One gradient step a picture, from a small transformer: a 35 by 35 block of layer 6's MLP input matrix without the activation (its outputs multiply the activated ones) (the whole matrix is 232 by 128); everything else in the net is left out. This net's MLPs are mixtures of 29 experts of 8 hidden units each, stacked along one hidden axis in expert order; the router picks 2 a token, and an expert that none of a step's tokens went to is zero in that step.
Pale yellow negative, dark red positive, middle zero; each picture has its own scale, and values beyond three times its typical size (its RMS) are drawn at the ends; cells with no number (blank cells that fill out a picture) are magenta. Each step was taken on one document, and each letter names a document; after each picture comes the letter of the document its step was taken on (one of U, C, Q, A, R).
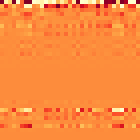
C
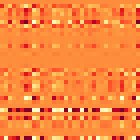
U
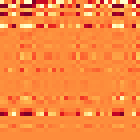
C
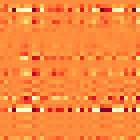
U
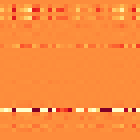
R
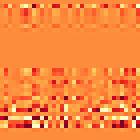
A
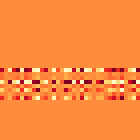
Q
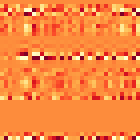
U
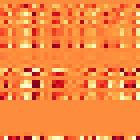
U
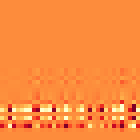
A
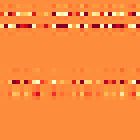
Q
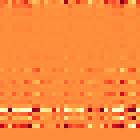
A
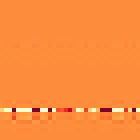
R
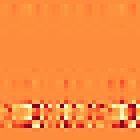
A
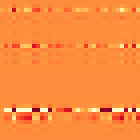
R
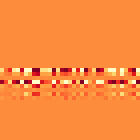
Q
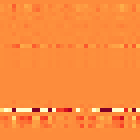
R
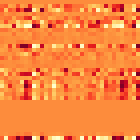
U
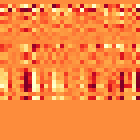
U
